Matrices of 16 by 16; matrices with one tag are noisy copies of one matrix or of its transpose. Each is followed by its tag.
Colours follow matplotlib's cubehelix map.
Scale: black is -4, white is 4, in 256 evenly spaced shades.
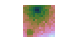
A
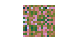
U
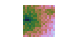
A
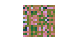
U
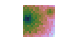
A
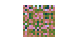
U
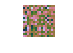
U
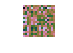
U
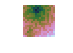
A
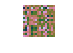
U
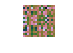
U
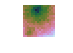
A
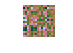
U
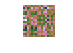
U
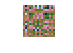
U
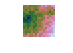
A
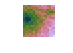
A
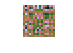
U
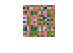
U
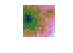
A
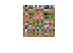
U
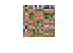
U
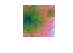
A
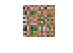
U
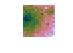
A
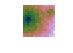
A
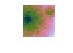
A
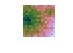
A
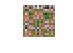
U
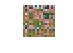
U
